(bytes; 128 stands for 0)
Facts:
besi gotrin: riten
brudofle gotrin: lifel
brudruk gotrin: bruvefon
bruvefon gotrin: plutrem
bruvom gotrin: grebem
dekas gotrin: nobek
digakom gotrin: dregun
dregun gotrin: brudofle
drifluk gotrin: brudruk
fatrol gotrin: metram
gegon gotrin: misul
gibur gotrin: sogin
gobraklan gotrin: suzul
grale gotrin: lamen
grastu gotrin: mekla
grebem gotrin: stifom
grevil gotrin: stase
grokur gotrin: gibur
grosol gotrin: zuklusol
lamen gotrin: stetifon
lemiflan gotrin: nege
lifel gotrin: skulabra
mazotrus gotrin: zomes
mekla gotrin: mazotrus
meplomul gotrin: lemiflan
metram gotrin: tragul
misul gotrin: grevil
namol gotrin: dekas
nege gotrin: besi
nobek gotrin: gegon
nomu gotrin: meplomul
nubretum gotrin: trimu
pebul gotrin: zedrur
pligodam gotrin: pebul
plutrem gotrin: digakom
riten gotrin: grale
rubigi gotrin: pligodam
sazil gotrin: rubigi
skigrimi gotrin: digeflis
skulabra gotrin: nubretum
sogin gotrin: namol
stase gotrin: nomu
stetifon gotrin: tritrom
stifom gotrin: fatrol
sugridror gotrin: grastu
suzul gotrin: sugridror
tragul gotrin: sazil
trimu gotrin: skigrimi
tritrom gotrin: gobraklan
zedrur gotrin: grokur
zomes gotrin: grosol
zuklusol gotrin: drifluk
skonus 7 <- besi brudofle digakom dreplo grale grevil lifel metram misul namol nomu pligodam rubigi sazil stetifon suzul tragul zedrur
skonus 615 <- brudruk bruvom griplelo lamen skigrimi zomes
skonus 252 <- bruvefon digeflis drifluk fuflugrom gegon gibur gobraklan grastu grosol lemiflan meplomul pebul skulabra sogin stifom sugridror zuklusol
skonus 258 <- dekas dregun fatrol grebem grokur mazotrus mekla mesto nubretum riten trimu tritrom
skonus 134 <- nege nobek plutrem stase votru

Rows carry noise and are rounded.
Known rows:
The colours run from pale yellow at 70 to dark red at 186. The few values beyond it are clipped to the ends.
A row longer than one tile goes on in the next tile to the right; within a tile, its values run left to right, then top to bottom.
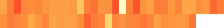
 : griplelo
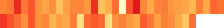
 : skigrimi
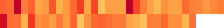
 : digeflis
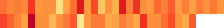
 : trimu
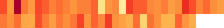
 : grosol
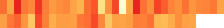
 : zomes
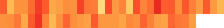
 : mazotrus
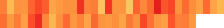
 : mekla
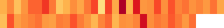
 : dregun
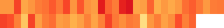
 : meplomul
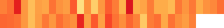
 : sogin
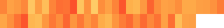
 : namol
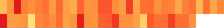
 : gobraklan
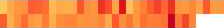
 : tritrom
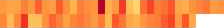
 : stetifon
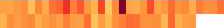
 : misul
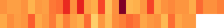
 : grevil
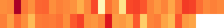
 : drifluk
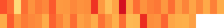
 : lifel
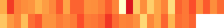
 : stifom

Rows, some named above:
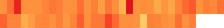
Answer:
fuflugrom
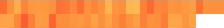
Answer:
dreplo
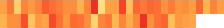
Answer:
digakom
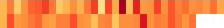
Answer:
dregun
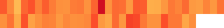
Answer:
votru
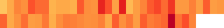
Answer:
tritrom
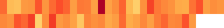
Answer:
besi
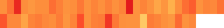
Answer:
fuflugrom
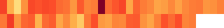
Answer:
nege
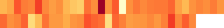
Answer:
lamen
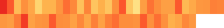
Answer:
zedrur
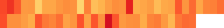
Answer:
pebul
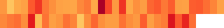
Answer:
riten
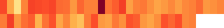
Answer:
nege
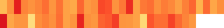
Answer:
gobraklan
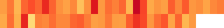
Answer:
plutrem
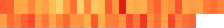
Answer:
grokur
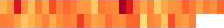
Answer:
gegon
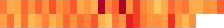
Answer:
nobek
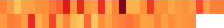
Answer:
nomu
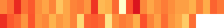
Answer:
skigrimi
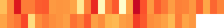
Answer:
brudruk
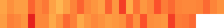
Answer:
mesto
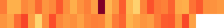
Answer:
grale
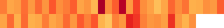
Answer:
nobek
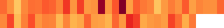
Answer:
stase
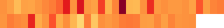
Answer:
nomu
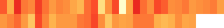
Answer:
zomes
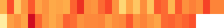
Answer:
grebem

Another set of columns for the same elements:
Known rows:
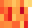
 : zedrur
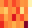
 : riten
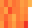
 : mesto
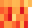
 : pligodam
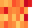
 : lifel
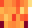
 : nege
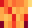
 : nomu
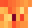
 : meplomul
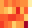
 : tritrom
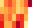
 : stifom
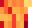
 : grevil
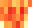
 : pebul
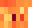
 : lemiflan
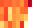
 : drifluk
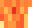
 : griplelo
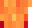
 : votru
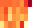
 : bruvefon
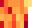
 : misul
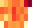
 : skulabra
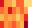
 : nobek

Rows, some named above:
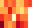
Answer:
grebem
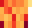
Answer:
nomu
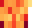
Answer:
stase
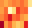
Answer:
suzul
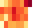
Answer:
digeflis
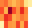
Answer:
grokur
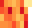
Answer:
namol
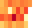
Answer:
gobraklan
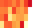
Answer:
brudruk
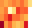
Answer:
suzul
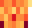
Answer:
besi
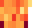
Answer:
nege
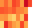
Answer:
dregun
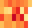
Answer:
lamen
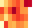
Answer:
skigrimi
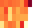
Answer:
bruvefon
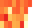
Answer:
zomes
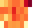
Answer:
skulabra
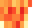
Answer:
pebul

